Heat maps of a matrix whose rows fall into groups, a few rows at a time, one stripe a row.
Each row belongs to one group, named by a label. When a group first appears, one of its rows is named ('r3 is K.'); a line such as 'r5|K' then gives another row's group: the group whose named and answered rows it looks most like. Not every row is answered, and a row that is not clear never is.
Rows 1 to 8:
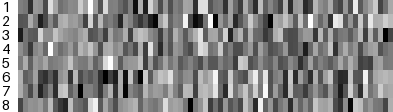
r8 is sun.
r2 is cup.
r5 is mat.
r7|mat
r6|mat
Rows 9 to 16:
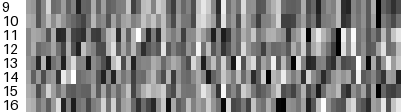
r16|sun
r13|mat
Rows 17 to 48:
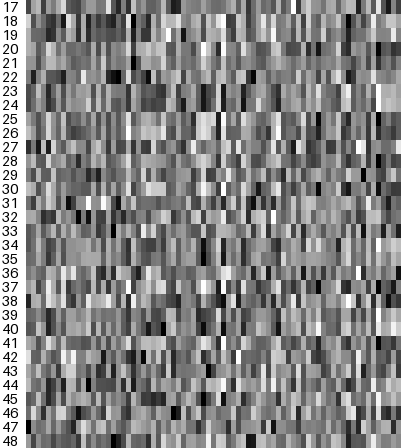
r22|mat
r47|sun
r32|mat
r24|cup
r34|cup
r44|mat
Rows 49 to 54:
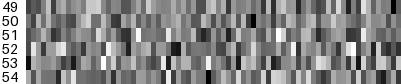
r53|sun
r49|sun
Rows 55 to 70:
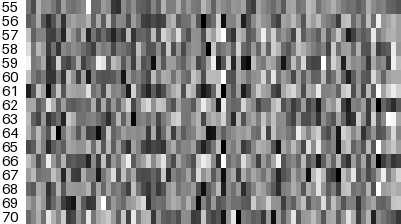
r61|cup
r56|cup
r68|cup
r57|mat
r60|mat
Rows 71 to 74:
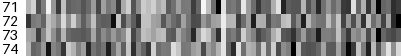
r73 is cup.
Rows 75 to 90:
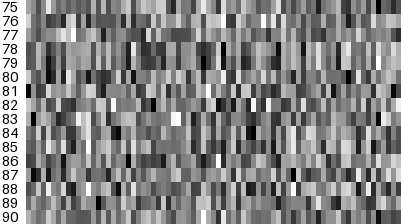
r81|sun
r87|mat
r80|mat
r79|cup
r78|cup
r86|cup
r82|sun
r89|sun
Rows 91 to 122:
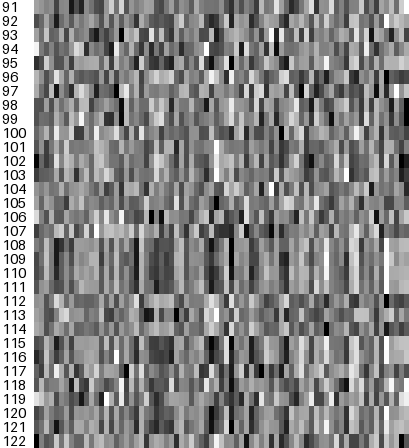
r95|cup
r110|cup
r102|sun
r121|cup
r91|sun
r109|cup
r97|mat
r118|sun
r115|cup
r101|sun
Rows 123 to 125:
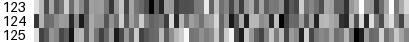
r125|mat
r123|sun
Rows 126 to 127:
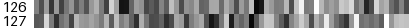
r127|cup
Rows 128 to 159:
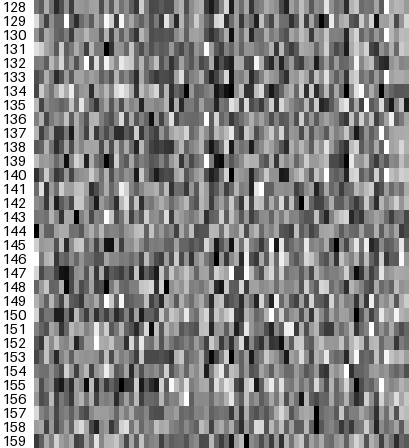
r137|mat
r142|mat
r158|mat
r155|mat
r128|cup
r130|cup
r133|cup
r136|sun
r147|mat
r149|sun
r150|mat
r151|sun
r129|sun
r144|sun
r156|mat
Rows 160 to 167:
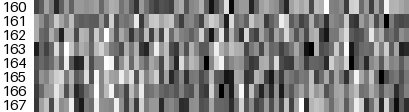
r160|cup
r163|sun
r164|sun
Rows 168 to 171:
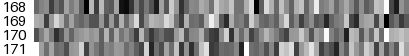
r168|mat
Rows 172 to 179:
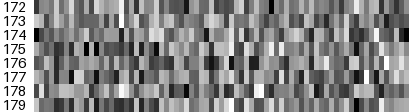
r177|mat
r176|cup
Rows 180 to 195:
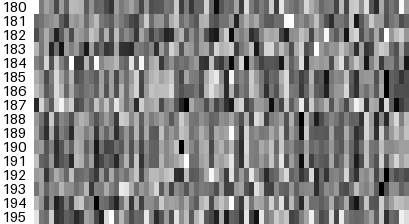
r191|mat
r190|mat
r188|mat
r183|mat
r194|mat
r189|mat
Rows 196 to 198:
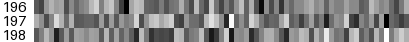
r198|cup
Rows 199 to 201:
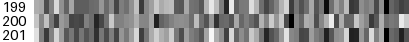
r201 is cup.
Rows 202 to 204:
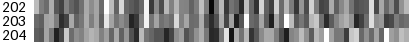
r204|cup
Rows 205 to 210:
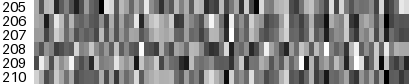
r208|cup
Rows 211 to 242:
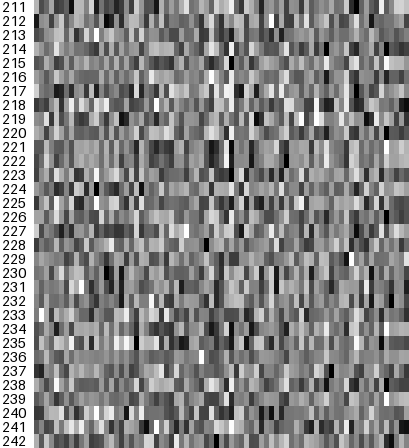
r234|cup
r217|mat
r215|cup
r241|sun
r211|mat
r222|cup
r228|sun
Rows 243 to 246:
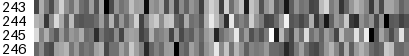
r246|sun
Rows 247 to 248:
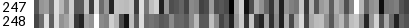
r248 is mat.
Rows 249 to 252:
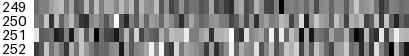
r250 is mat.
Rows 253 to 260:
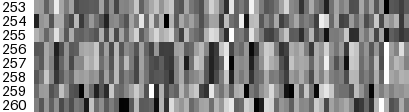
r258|cup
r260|mat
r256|cup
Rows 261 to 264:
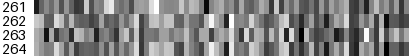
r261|sun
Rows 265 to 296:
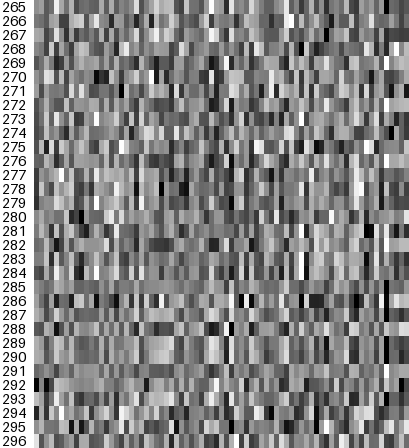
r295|sun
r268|mat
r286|mat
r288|cup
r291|cup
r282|cup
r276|cup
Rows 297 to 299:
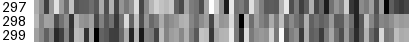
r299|mat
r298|mat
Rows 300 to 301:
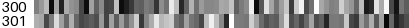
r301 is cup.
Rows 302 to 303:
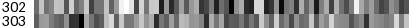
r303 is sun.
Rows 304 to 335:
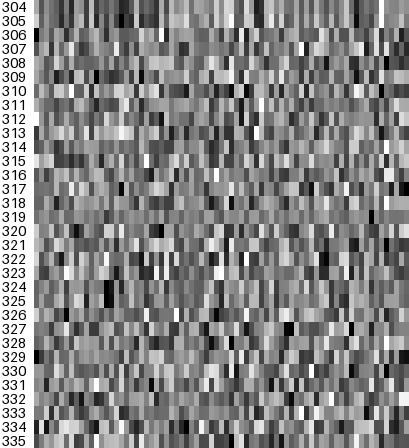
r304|mat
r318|cup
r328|cup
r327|sun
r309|mat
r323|sun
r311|mat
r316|sun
